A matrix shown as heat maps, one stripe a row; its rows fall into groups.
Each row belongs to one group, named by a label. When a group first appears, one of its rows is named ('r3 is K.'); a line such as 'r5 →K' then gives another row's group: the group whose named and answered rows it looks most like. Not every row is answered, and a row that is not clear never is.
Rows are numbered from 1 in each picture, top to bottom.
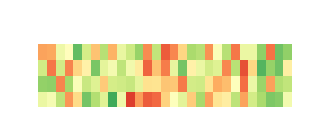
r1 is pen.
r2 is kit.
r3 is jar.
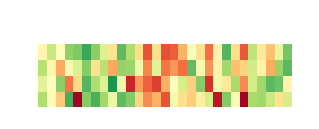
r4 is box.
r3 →kit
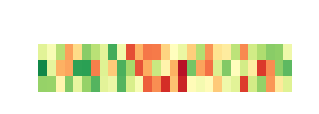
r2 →pen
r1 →kit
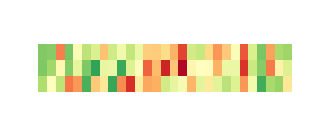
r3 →kit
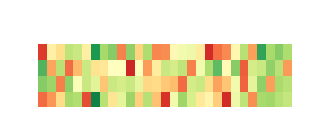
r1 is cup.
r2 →kit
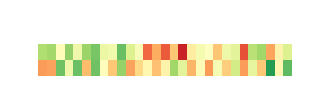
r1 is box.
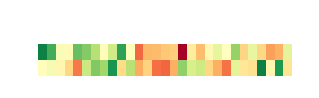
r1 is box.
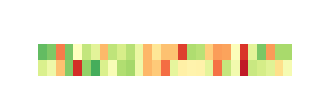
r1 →jar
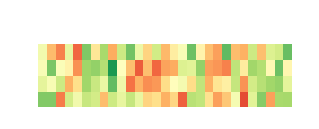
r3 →kit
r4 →jar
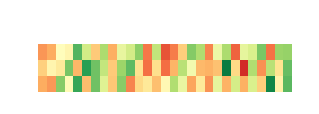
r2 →box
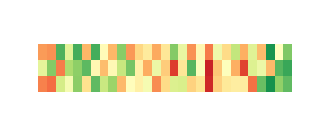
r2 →jar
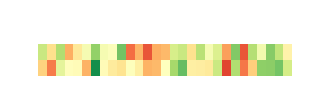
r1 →kit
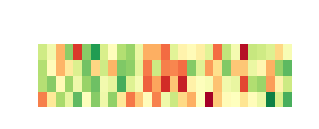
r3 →box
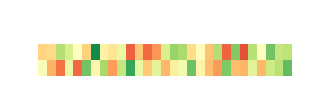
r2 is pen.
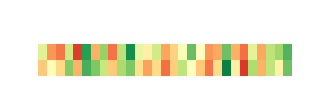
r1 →pen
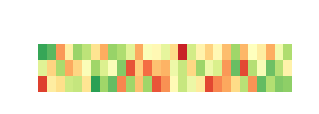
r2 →kit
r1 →jar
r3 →cup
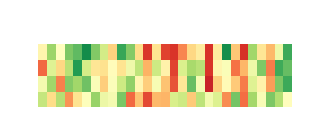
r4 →kit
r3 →jar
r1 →box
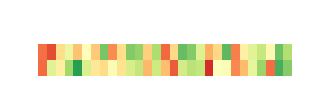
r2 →jar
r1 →pen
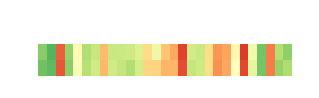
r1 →jar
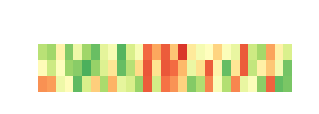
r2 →box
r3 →pen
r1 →box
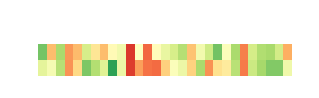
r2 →kit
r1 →kit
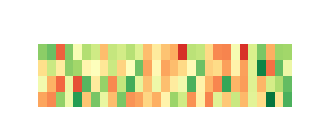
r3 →pen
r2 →jar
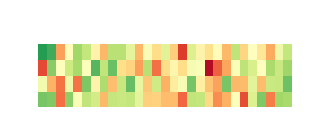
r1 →jar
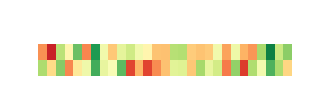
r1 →cup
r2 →kit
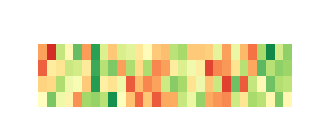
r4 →kit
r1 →cup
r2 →cup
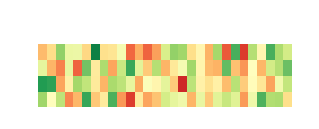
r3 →jar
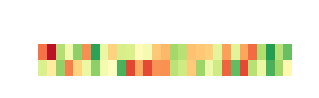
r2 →kit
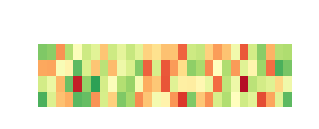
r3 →box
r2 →pen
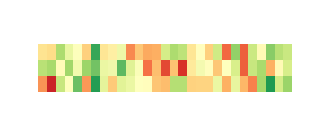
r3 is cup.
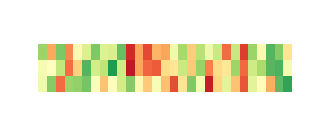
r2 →kit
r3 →jar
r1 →kit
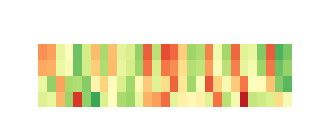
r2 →pen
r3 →jar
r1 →pen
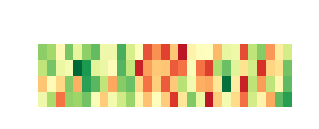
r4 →jar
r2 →box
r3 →box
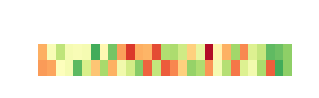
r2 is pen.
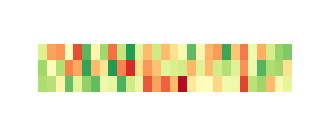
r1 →pen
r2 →kit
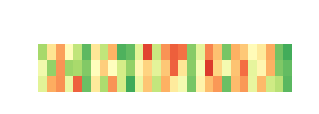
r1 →pen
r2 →jar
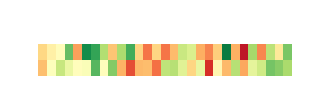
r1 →box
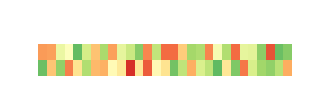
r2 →kit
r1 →pen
